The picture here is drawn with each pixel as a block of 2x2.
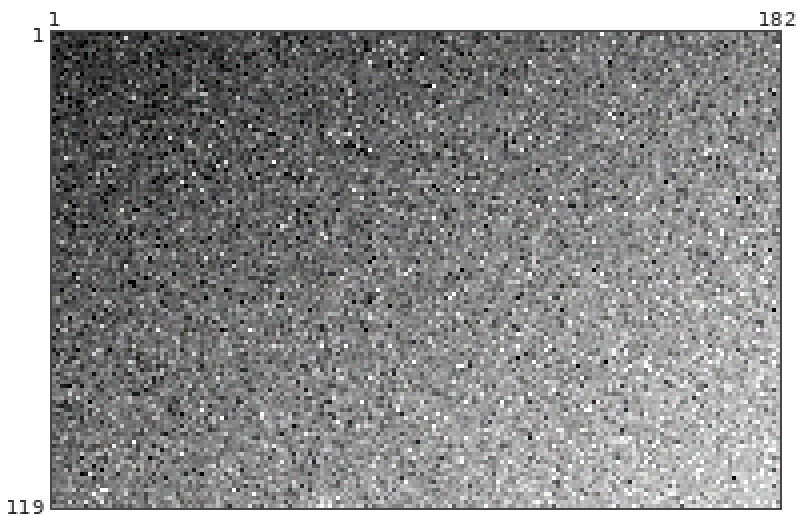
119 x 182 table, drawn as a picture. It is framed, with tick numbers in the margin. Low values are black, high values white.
The halves do not mirror each other. The bottom right is the ninth with the highest average. No single row or column stands out from its neighbours. The grain is fine, like static. The field climbs toward the bottom right. The ninth with the lowest average is the top left.
